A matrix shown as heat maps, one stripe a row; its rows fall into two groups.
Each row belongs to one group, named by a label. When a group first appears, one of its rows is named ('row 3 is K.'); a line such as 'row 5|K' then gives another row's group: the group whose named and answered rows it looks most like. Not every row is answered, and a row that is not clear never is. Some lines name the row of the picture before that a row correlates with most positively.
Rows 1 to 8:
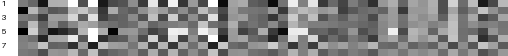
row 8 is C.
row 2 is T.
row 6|C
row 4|T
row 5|T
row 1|C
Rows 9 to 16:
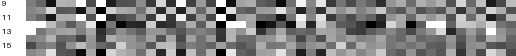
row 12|T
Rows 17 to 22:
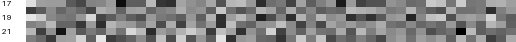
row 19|T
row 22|C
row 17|T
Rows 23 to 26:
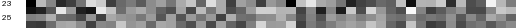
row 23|T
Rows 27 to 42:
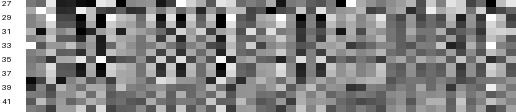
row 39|T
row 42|C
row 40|C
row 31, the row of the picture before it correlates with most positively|24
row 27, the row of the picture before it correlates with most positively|24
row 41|T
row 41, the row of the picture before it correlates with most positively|23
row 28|T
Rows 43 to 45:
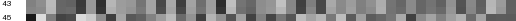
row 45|T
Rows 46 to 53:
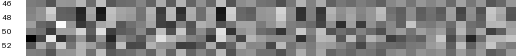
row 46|C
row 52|T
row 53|C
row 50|C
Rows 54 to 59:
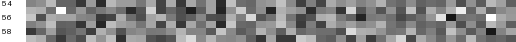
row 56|T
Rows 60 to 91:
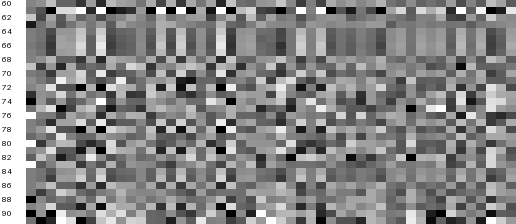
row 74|T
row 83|T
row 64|C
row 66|C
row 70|C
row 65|C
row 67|C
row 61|C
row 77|C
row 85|C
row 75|T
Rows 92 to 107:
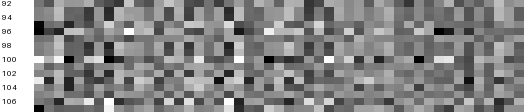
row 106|C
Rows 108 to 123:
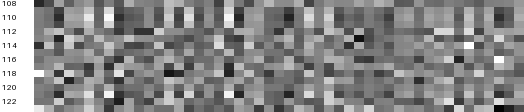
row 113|T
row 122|T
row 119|T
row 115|C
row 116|T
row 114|T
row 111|C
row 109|C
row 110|C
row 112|T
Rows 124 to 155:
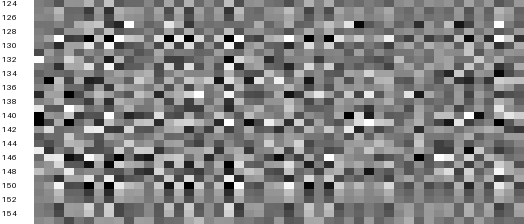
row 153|C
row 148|T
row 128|C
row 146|T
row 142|T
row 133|C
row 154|C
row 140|T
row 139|T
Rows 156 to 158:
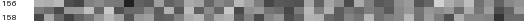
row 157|C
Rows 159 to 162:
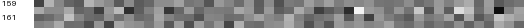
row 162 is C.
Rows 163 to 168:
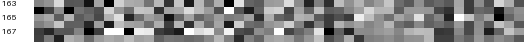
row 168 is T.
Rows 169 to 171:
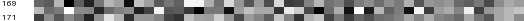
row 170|T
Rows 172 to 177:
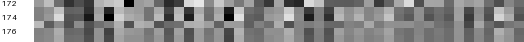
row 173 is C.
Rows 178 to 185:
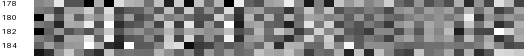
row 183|C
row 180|T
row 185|T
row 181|C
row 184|T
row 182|T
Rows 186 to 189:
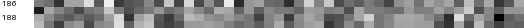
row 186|C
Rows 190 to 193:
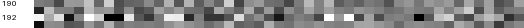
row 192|T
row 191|T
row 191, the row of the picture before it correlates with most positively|187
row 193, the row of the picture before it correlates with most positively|187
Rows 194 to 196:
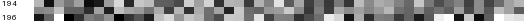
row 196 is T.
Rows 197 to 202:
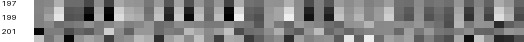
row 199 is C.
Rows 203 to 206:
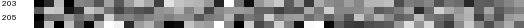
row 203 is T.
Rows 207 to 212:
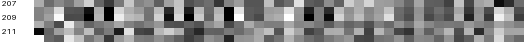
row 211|T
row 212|T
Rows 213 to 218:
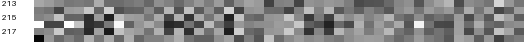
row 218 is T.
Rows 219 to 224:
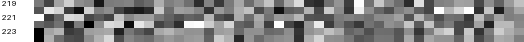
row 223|T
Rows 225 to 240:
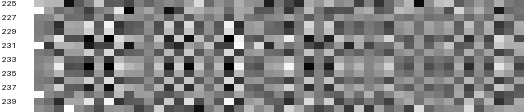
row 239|C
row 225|T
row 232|C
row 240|T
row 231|T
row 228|C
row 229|C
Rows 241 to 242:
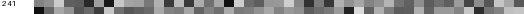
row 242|T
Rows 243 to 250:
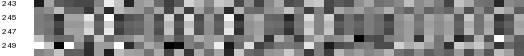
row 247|C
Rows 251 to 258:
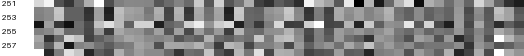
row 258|T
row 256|T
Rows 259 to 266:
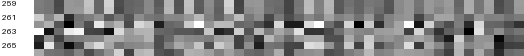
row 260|C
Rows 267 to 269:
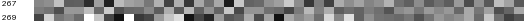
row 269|T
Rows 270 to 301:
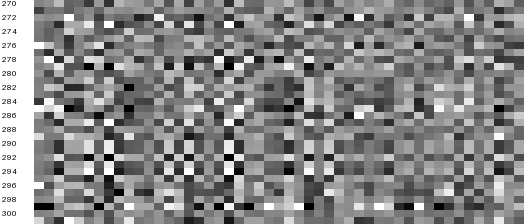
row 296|T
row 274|T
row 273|C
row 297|T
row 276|T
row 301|T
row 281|C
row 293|C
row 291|C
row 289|T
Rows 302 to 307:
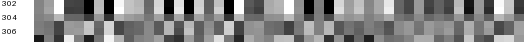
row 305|C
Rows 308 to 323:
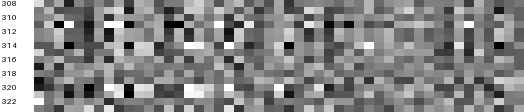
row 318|C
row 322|T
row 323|C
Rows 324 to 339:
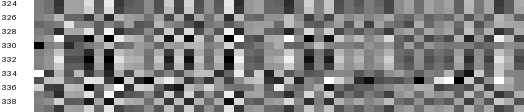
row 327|T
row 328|C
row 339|C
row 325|C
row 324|C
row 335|T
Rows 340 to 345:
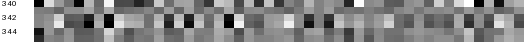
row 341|C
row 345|T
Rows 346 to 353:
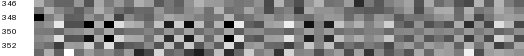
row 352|C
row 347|T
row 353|T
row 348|T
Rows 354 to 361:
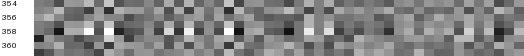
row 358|C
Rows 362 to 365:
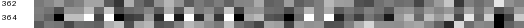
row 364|C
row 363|C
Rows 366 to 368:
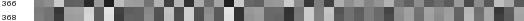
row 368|C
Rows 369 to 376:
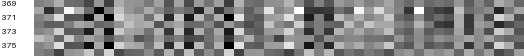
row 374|T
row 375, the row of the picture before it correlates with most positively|366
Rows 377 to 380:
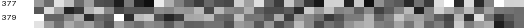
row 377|T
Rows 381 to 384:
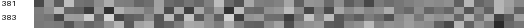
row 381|T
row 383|C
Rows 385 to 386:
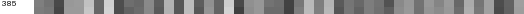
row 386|C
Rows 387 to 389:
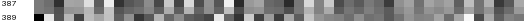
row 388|C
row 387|C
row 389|T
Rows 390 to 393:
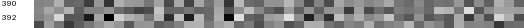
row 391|T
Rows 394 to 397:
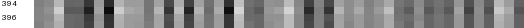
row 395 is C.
